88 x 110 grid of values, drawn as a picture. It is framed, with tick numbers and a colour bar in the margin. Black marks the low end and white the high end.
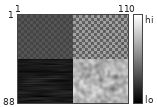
The table splits into 2 rows of 2 panels. Panel 1,1: low, checkered, faint in contrast. Panel 1,2: middling, checkered, strong in contrast. Panel 2,1: very low, streaked across, faint in contrast. Panel 2,2: high, blotchy.
